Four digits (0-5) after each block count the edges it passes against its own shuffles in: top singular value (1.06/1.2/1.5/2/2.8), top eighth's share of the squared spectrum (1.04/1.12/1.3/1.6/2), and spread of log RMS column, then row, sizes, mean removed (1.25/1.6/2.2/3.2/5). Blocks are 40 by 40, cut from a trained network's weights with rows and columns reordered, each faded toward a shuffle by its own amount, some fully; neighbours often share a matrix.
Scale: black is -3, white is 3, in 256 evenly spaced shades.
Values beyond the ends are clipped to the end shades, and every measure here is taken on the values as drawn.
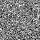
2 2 0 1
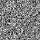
2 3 1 1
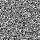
0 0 0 0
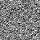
2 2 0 0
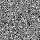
0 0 0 0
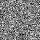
2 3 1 1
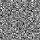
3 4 2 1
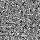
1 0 0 0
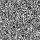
1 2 0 0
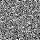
1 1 0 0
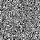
0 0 1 0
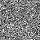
1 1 0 0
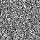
1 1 0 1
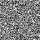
1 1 0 0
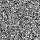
1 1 0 0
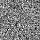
2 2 0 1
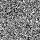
0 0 0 0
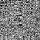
3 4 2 2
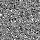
0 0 0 0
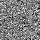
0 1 0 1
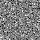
0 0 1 0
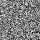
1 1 0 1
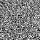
1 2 0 2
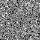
0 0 1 1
